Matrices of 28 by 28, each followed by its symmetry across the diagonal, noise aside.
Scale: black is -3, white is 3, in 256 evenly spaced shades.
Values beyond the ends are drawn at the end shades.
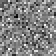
symmetric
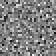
antisymmetric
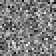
neither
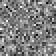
symmetric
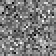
symmetric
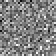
symmetric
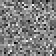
neither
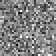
neither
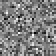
antisymmetric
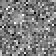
symmetric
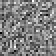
antisymmetric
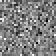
neither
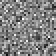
symmetric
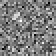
symmetric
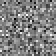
antisymmetric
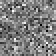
neither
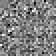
antisymmetric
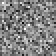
symmetric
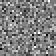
antisymmetric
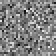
neither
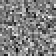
antisymmetric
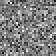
neither
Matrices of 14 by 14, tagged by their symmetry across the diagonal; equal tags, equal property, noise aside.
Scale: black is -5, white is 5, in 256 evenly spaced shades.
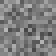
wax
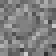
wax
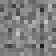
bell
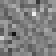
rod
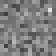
bell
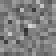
rod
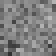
bell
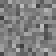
bell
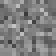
rod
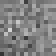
bell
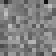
bell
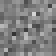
rod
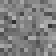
bell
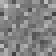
wax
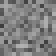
wax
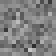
bell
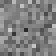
bell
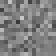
rod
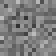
wax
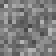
wax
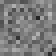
wax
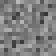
wax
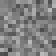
rod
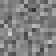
rod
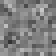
rod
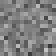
rod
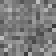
wax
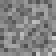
wax
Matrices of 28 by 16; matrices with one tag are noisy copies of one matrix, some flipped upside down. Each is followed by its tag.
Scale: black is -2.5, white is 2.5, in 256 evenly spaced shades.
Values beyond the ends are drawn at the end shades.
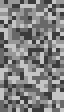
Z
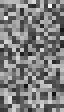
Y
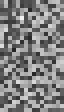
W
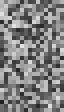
Z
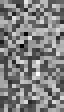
W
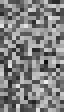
W
